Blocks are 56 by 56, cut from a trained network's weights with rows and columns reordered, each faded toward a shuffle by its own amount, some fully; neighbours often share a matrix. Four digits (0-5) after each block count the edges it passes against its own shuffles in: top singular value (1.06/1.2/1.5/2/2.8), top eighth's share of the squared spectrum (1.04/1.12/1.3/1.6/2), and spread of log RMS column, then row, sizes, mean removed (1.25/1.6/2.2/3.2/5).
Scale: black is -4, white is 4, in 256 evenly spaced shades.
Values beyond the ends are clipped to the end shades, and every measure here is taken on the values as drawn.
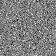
0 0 0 0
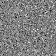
0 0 0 0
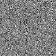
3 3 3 0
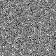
0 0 0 0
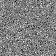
0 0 0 0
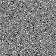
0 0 0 0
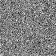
0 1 0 0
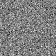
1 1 0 0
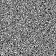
0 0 0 0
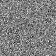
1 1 0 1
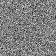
0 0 0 0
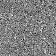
1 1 1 0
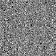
2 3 2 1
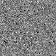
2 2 1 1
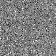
1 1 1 0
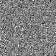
2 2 2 0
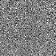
2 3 2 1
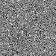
2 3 2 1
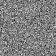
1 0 0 0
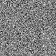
2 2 0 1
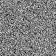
1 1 0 0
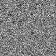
2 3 0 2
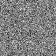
1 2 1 1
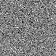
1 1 0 0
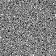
1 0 0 0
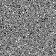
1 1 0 0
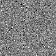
2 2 2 0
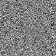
3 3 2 0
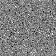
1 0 0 0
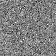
1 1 0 0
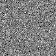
1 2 2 0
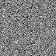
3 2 2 0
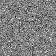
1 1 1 0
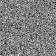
2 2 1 0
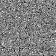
1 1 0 0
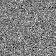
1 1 0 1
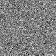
0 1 0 1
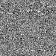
1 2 0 2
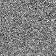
1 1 0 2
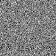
2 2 0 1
